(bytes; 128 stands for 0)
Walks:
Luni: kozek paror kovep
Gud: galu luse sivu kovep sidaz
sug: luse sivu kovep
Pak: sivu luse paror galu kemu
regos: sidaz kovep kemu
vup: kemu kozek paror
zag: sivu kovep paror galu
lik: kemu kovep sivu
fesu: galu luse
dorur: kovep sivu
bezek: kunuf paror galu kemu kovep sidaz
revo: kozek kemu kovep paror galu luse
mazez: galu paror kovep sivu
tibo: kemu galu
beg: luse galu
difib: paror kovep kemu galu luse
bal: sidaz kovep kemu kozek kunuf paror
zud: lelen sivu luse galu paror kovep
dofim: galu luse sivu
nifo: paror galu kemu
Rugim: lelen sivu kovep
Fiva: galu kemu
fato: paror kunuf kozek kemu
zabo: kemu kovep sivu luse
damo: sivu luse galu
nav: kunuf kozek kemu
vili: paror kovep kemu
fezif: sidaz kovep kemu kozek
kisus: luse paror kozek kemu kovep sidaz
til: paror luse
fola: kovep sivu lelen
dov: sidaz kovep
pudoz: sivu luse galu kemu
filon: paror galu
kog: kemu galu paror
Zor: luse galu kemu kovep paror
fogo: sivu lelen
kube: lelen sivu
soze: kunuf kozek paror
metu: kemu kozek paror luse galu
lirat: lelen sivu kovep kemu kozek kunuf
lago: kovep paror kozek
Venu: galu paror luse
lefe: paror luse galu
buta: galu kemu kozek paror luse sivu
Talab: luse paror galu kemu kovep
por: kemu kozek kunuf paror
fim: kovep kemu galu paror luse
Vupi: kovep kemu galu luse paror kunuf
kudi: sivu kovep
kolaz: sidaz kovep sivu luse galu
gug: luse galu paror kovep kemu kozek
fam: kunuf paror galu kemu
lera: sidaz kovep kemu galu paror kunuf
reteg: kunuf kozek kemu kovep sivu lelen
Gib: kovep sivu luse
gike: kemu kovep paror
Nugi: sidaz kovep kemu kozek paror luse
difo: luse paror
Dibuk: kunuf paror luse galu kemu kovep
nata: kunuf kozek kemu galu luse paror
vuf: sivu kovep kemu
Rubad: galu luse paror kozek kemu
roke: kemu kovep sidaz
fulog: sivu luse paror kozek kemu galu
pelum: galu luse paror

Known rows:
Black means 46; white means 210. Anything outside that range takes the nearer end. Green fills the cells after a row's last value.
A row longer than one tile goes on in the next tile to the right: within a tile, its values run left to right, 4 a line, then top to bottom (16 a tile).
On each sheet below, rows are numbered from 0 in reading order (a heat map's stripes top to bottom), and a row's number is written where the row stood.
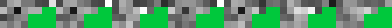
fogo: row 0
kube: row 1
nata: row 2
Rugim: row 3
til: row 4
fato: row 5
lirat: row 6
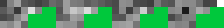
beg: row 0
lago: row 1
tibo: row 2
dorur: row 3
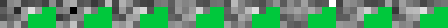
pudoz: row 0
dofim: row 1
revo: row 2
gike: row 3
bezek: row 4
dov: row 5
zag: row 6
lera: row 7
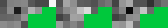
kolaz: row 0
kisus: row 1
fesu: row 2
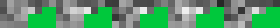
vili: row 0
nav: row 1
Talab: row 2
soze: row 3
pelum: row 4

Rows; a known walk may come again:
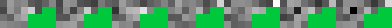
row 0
vili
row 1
tibo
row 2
lera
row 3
roke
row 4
kudi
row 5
mazez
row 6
zabo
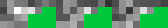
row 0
bal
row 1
kog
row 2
pelum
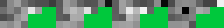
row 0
difo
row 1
vup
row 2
por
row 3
Gib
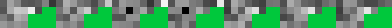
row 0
nav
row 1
reteg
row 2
lik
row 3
Gud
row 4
revo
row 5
kisus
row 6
Zor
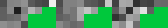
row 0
kolaz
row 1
vuf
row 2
buta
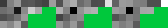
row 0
damo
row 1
fogo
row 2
fola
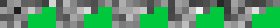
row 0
zud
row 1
bezek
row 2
Luni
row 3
Rubad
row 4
fim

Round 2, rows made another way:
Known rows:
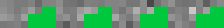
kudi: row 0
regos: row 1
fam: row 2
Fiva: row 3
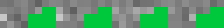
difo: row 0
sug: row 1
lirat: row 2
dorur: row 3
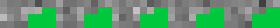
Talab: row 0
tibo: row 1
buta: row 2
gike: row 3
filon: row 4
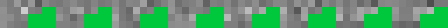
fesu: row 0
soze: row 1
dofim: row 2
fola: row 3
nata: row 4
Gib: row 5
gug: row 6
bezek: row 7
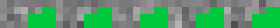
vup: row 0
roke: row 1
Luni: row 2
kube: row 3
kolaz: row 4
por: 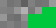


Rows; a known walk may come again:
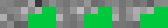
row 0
Pak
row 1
nata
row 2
gug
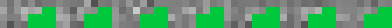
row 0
Nugi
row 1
zud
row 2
fesu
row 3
nav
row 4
roke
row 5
kisus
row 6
kudi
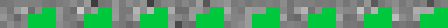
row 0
soze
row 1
Venu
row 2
fim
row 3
kolaz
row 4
reteg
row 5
vup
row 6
buta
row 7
Talab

